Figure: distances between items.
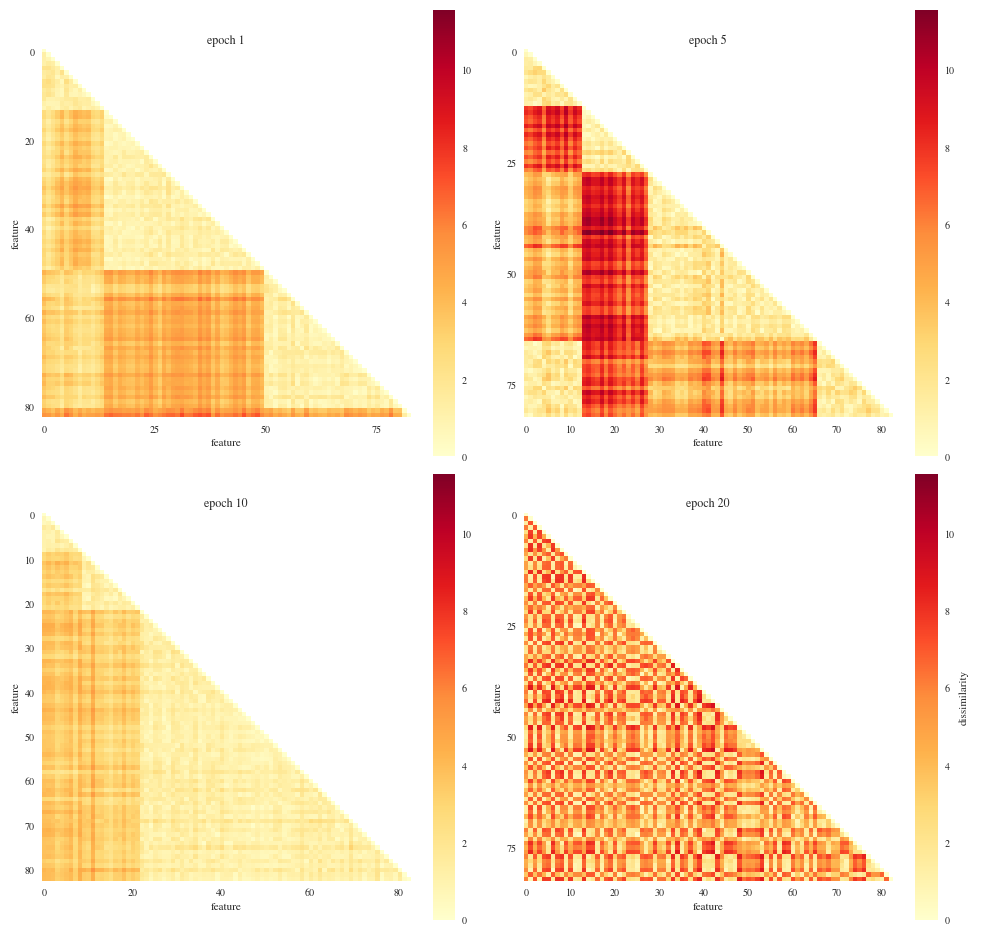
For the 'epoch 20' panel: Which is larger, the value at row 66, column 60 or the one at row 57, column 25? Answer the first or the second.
the second
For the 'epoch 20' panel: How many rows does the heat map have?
83
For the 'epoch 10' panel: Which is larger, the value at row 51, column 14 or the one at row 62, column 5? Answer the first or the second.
the second
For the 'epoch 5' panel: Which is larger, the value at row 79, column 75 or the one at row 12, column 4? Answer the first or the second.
the second
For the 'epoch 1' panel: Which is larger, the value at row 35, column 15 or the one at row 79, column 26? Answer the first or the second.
the second
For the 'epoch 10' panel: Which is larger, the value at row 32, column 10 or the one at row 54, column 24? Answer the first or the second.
the first
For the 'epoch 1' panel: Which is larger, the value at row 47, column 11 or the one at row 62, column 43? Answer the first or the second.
the second
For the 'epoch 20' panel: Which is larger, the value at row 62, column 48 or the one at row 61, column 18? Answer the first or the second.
the first
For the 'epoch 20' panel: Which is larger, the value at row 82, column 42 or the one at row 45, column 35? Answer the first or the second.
the second
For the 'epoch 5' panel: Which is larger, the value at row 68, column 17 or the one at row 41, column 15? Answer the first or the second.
the second
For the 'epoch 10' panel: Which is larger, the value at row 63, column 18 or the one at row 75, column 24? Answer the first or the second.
the first
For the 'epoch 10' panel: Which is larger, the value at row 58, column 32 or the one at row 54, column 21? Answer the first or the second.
the second
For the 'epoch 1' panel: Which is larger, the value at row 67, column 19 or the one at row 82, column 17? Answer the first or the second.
the second
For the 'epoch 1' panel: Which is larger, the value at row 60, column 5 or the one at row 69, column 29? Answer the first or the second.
the second
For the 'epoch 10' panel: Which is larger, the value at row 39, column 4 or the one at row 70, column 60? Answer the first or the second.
the first
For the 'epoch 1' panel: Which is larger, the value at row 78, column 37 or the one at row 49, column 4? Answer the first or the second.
the first
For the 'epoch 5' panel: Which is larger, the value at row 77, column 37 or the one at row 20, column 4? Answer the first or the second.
the second
